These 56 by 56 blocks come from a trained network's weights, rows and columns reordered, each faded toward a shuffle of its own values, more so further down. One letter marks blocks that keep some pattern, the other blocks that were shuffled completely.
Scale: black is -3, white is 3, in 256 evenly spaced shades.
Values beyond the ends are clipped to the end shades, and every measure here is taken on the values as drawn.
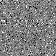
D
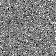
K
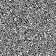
K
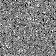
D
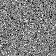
D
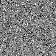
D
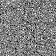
K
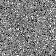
D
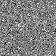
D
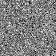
D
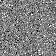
K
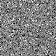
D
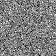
D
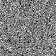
D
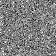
K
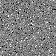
K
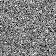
K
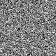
K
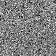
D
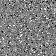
K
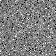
D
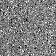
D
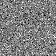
K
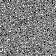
K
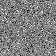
K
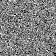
K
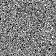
K
